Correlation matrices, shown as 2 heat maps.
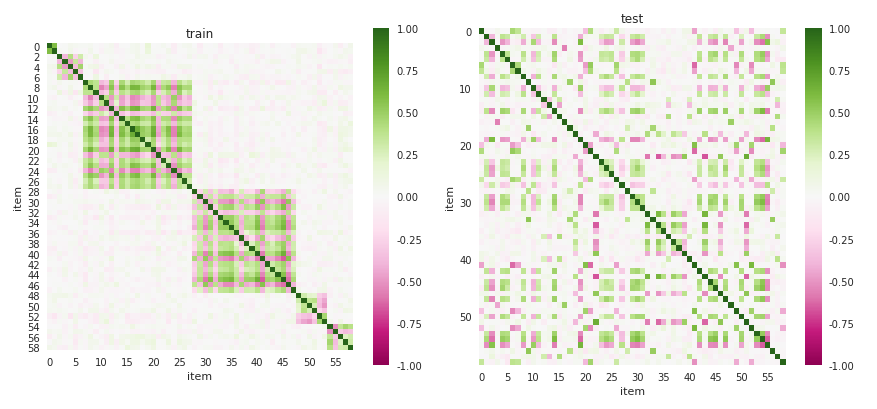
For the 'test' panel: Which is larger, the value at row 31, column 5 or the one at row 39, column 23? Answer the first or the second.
the first
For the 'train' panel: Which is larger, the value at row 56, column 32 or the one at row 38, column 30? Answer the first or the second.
the first
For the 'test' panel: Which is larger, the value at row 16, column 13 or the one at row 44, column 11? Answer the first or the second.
the second
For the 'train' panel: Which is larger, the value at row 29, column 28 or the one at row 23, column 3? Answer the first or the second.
the second
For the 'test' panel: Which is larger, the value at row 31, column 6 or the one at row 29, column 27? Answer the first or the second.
the first
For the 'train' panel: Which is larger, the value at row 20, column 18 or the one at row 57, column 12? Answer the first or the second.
the first
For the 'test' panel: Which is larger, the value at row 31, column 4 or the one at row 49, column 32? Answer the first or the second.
the first
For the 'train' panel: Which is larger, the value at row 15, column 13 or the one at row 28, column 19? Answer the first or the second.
the second
